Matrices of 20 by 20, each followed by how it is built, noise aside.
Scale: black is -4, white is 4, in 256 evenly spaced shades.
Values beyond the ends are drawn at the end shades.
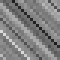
Toeplitz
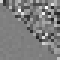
upper triangular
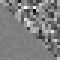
upper triangular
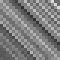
Toeplitz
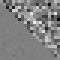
upper triangular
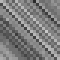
Toeplitz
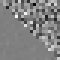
upper triangular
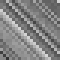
Toeplitz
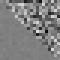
upper triangular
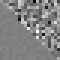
upper triangular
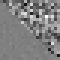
upper triangular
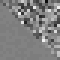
upper triangular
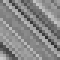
Toeplitz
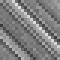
Toeplitz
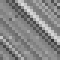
Toeplitz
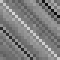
Toeplitz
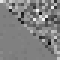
upper triangular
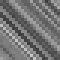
Toeplitz
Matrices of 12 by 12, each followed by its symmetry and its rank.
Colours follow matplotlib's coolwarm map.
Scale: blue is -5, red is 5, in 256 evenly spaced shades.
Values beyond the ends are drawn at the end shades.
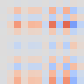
neither, rank one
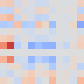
neither, rank two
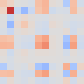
symmetric, rank two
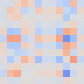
neither, rank two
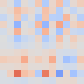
neither, rank two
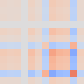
symmetric, rank one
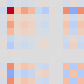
symmetric, rank one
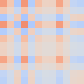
symmetric, rank one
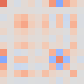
symmetric, rank two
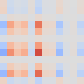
neither, rank one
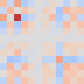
symmetric, rank two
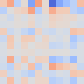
neither, rank two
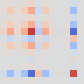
symmetric, rank one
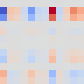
neither, rank one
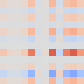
neither, rank one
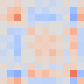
symmetric, rank two
